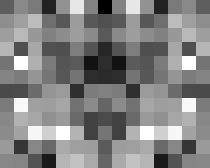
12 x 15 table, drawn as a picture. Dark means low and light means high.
It is mirror symmetric from left to right. There is no overall slope. Overall the values sit about 50% of the way up the scale. No single row or column stands out from its neighbours. The histogram is bell-shaped.
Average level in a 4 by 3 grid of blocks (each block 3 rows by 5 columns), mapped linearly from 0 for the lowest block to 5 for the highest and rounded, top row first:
4 4 4 | 4 0 4 | 5 2 5 | 5 5 5
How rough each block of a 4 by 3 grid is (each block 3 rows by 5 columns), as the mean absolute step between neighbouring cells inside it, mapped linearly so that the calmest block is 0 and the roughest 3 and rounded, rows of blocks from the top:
121 | 202 | 000 | 313
